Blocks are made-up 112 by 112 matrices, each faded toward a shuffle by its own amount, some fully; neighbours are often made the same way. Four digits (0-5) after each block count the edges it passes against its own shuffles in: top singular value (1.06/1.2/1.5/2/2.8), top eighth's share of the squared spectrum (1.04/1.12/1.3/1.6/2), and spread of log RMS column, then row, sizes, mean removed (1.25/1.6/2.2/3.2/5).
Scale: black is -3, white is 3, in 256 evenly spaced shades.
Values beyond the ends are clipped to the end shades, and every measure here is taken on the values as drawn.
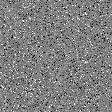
0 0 0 0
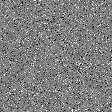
0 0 0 0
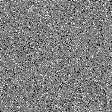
2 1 0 0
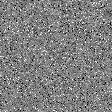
2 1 0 0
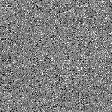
4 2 1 1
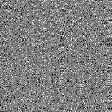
4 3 2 1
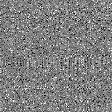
4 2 1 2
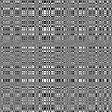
5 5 5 5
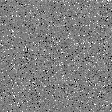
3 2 1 1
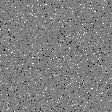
0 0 0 0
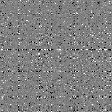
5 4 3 3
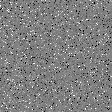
0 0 0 0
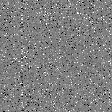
3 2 1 1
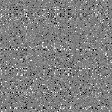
4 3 2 2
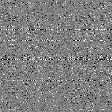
4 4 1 3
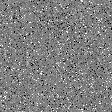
2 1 0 0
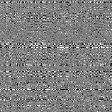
5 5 2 4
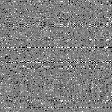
5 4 2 3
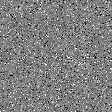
3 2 0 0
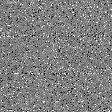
3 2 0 1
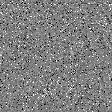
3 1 0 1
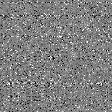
4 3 1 2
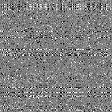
5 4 2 4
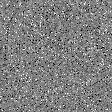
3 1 0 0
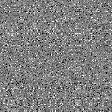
4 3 1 2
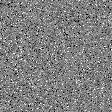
1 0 0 0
